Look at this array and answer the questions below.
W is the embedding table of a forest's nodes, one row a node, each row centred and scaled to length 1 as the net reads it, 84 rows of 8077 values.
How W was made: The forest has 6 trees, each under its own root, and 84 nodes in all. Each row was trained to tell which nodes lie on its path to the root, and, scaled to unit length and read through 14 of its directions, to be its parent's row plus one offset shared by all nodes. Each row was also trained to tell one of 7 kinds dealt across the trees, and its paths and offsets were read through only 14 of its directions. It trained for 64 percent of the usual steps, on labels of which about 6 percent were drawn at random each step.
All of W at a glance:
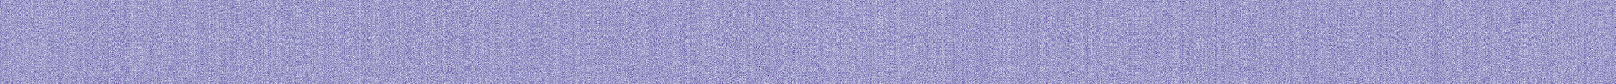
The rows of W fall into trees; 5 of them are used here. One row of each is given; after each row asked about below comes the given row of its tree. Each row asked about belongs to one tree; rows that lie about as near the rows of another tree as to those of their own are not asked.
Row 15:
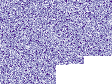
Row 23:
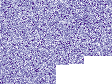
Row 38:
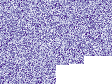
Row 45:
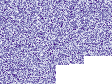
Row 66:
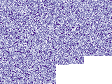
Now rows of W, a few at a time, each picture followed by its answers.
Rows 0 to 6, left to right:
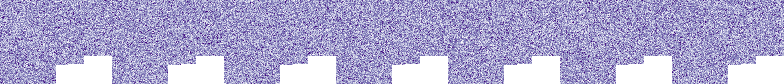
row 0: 23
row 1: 45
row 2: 38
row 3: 15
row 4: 38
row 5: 66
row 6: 45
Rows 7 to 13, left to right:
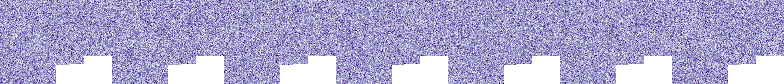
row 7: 23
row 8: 23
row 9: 45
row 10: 15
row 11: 15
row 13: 23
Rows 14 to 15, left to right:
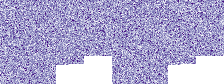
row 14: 15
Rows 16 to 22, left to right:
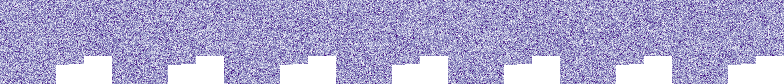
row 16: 66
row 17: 38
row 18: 23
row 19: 38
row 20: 66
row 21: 38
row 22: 38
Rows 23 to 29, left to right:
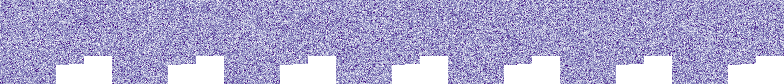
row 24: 45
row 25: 23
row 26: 45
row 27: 38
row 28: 15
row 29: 66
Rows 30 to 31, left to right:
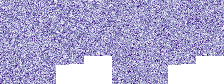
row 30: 23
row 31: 23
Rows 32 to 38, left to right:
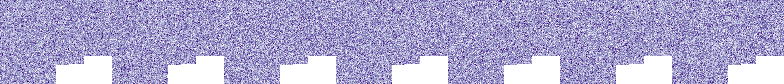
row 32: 45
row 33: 45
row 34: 66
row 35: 15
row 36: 23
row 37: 23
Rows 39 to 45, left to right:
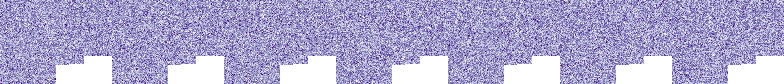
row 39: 45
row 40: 45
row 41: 45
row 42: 66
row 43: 38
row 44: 38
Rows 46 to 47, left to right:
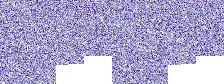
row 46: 66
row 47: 66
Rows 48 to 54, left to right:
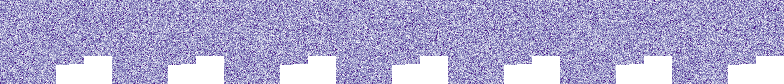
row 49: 45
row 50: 66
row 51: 23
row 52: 66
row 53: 23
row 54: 66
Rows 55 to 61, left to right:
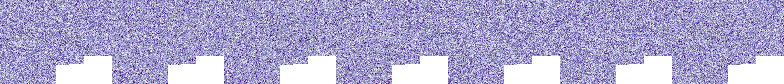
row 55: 38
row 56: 15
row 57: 23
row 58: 45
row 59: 23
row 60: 66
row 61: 38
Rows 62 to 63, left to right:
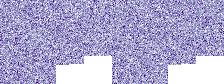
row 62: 23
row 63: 38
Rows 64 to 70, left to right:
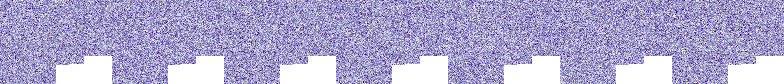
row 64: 23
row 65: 15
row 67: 45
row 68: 66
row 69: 66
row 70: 66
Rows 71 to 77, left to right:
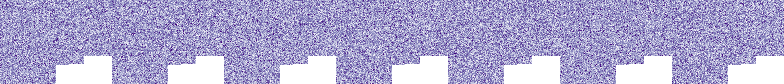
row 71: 45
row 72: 38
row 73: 23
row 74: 15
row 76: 15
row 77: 38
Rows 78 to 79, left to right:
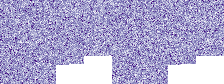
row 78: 23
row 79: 15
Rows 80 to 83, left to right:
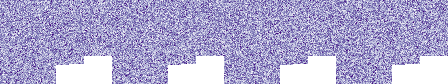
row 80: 23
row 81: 45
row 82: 15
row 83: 38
